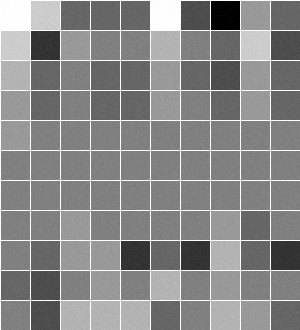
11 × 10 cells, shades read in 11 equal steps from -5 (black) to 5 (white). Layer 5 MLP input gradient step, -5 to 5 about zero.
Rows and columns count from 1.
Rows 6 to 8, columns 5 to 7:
0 0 0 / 0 0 0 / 0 0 0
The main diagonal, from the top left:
5 -3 0 -1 0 0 0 1 -1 0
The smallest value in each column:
-1 -3 -1 -1 -3 -1 -3 -5 -1 -3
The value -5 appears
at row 1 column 8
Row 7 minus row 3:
-2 1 0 1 1 -1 1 2 -1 1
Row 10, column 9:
0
